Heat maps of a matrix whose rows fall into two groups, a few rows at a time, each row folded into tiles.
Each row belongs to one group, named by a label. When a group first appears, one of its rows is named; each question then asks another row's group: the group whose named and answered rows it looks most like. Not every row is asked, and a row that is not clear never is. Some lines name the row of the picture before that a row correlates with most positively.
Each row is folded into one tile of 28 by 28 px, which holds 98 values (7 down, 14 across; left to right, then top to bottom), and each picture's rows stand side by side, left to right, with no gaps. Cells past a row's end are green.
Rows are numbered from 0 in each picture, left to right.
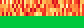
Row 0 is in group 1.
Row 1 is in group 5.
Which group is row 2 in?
1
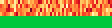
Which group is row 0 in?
5
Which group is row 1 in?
5
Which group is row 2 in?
1
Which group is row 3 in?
5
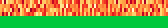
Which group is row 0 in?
1
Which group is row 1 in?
5
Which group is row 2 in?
1
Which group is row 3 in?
1
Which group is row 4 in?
1
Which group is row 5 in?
1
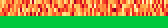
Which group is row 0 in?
5
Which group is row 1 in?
1
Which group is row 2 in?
5
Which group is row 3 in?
1
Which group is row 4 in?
5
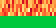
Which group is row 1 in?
5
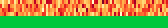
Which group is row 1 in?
5
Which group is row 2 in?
5
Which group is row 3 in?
5
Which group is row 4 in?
1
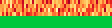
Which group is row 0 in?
1
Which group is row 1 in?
1
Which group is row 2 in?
5
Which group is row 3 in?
5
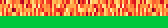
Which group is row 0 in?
1
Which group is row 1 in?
1
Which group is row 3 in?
1
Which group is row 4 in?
1
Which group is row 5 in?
1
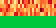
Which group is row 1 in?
1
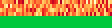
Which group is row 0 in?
1
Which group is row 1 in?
5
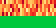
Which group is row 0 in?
1
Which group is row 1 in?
5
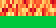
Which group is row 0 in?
5
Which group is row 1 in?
5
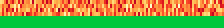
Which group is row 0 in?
5
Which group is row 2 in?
5
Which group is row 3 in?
1
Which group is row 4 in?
5
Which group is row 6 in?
1
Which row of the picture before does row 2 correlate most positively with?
0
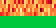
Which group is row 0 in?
1
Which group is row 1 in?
1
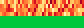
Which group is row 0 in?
5
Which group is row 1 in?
5
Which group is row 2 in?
5
